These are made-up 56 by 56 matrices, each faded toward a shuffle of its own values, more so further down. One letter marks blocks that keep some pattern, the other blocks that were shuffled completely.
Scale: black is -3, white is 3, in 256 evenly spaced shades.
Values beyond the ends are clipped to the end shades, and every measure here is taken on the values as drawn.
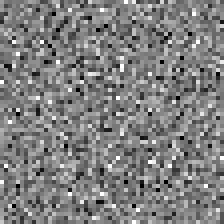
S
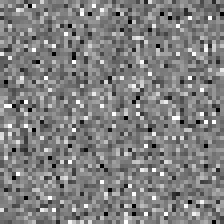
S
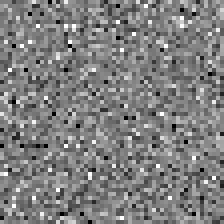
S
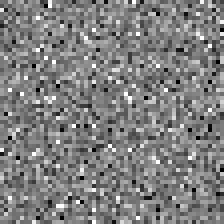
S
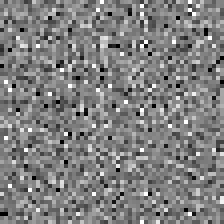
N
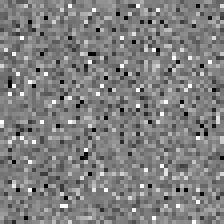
S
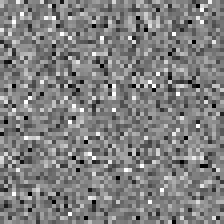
N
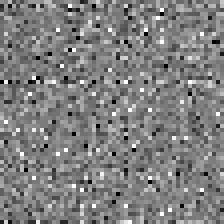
N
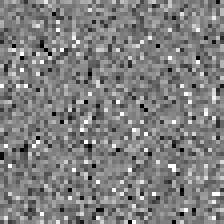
S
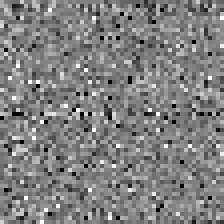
N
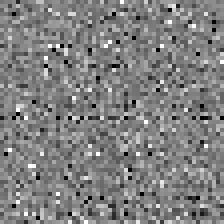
N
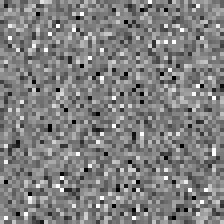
S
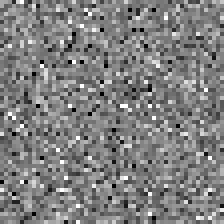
S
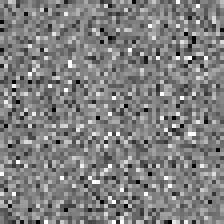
N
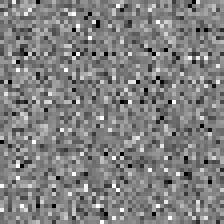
N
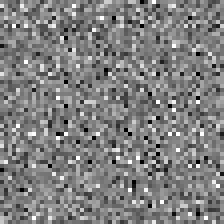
N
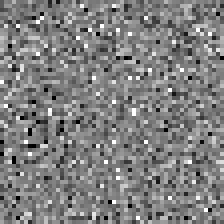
N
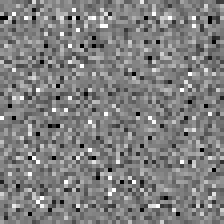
N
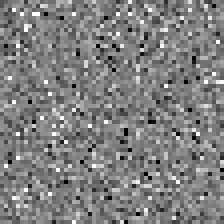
S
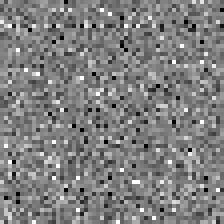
N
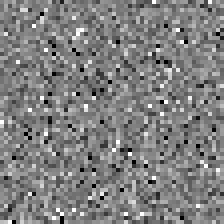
S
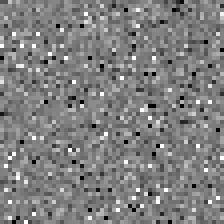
S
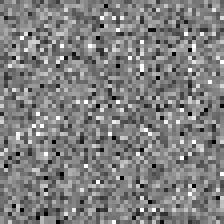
N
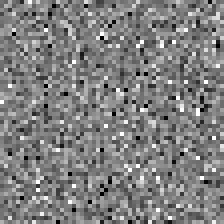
S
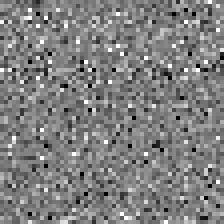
N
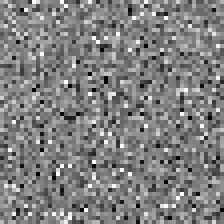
S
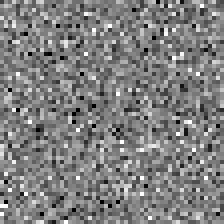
S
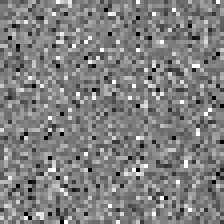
S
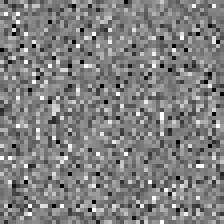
N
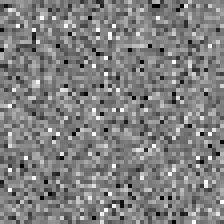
S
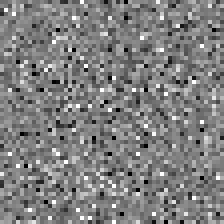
N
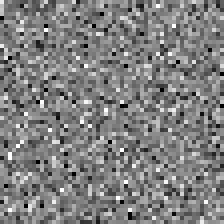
N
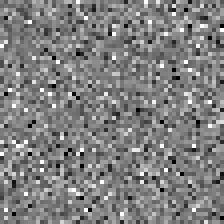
S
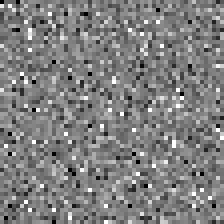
S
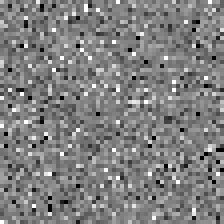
S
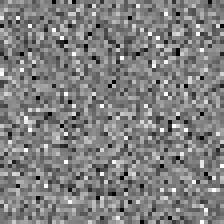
S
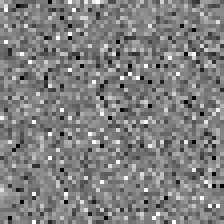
N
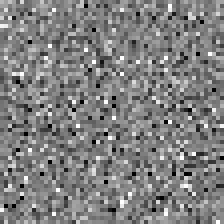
N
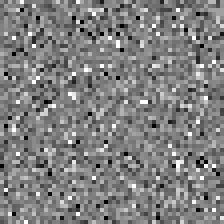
N
